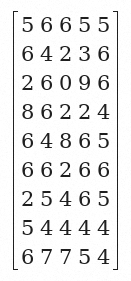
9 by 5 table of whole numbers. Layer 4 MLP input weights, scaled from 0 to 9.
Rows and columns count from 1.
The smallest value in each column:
2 4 0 2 4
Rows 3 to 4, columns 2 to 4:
6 0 9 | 6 2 2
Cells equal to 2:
6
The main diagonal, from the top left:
5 4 0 2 5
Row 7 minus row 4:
-6 -1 2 4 1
